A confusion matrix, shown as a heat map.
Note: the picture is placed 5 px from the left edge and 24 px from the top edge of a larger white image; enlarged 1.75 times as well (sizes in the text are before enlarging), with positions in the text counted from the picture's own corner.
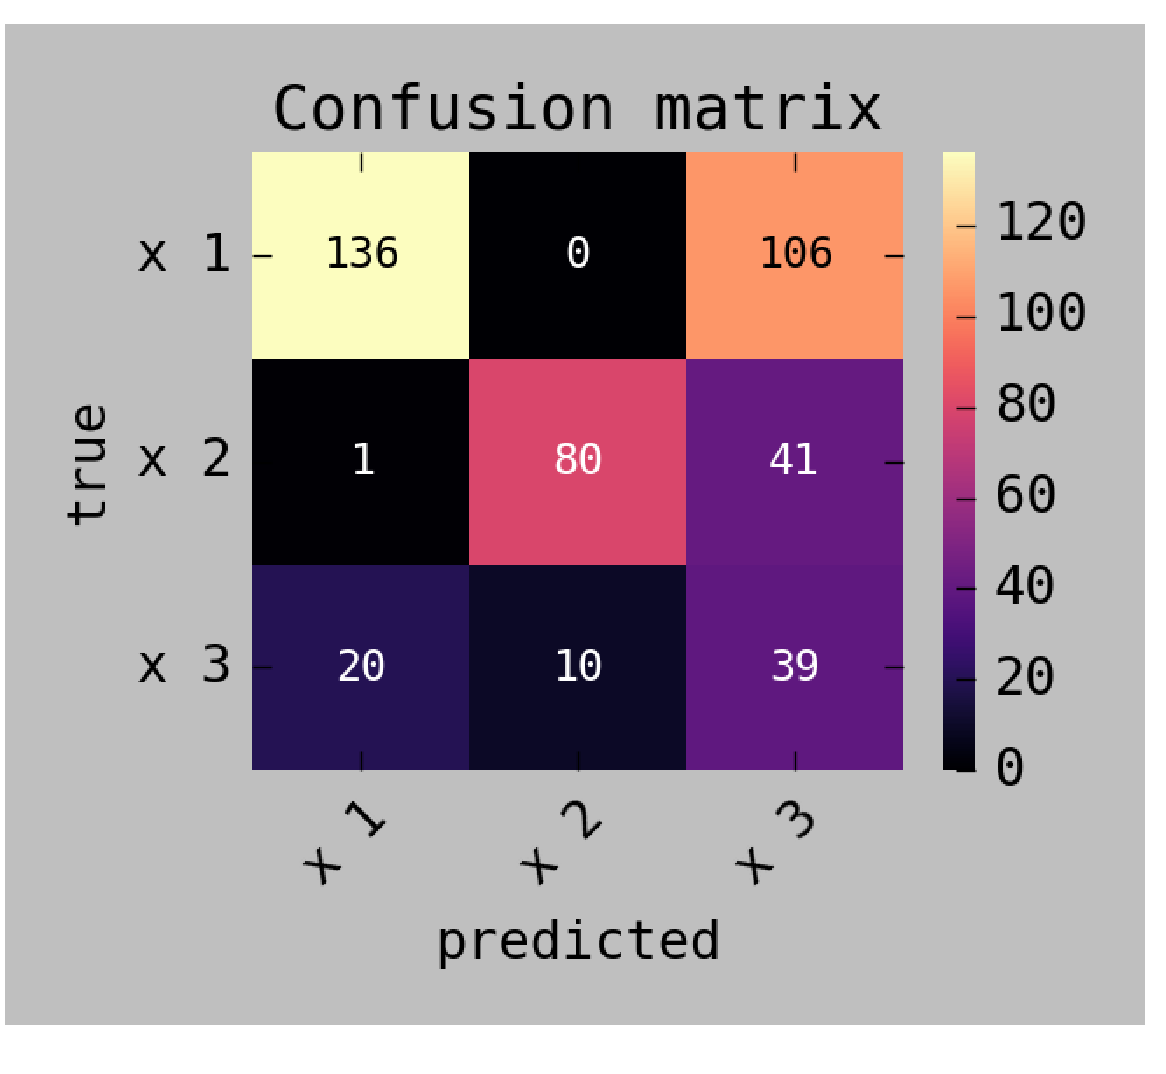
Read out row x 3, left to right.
20 10 39
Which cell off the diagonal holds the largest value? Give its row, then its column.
x 1, x 3
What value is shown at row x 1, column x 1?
136
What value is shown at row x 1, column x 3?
106
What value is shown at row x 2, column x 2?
80
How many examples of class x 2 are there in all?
122
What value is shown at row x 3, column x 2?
10
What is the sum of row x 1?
242
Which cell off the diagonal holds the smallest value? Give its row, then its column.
x 1, x 2
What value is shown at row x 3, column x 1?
20
